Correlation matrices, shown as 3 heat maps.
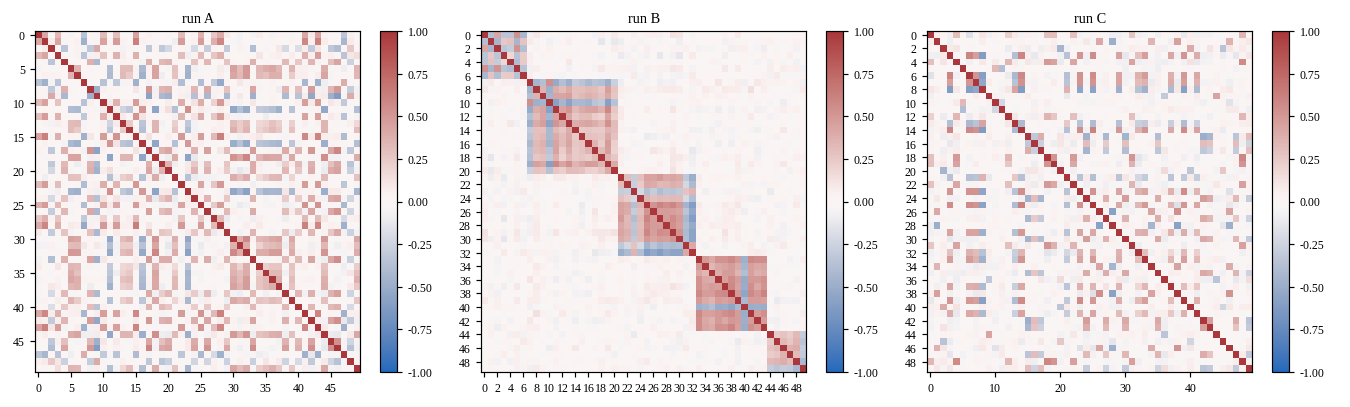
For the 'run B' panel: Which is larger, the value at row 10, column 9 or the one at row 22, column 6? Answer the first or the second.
the second
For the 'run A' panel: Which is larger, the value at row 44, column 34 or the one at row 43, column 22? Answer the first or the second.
the second
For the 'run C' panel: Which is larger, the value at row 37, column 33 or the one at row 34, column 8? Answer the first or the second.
the first
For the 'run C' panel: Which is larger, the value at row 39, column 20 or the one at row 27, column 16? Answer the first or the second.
the second
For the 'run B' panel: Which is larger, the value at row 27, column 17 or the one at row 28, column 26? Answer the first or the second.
the second
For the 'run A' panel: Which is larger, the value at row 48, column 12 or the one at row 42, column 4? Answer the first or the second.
the second
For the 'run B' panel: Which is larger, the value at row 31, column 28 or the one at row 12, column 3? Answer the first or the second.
the second
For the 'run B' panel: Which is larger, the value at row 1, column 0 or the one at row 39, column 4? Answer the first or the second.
the second
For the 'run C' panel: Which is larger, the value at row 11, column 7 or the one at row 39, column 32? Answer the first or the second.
the second
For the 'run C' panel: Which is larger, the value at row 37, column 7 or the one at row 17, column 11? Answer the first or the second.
the first
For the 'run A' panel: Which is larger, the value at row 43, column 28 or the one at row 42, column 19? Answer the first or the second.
the first
